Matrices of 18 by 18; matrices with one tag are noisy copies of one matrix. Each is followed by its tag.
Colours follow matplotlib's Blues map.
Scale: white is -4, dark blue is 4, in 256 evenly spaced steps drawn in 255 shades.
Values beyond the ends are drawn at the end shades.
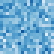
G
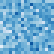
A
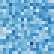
A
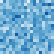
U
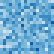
A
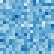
U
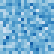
A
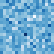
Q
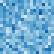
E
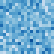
G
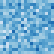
A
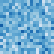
G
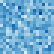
E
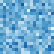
E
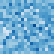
A
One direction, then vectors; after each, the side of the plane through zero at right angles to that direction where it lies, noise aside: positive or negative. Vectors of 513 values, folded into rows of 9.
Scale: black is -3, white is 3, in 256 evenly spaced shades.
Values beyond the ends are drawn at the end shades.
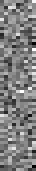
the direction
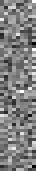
positive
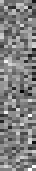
negative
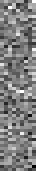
positive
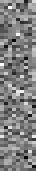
positive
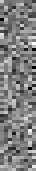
negative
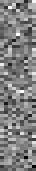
positive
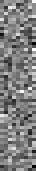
positive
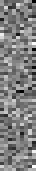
negative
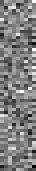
positive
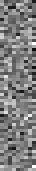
negative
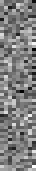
negative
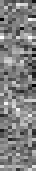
negative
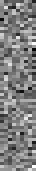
negative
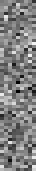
negative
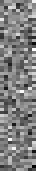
positive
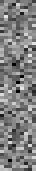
negative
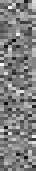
positive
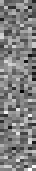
negative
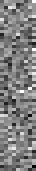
positive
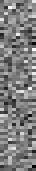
positive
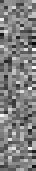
positive
